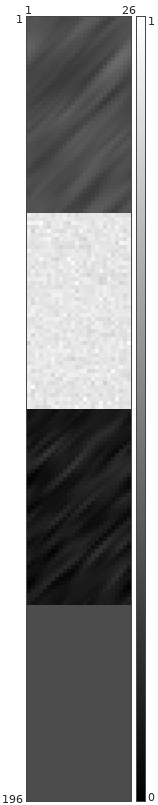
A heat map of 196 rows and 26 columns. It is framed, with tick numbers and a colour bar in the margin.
It is made of 4 by 1 panels. Panel 1,1: low, slanting up to the right, faint in contrast. Panel 2,1: very high, fine-grained, faint in contrast. Panel 3,1: very low, slanting up to the right, faint in contrast. Panel 4,1: low, flat.
